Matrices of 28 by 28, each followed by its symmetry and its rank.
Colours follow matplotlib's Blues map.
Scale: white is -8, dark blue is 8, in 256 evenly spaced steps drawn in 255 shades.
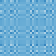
symmetric, rank one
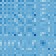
symmetric, rank three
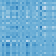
antisymmetric, rank two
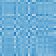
antisymmetric, rank two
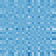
antisymmetric, rank two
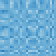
antisymmetric, rank two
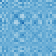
symmetric, rank three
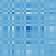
symmetric, rank one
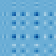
symmetric, rank one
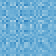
antisymmetric, rank two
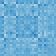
symmetric, rank three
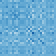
symmetric, rank three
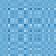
symmetric, rank one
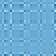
symmetric, rank one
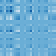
symmetric, rank one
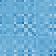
symmetric, rank three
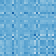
symmetric, rank three
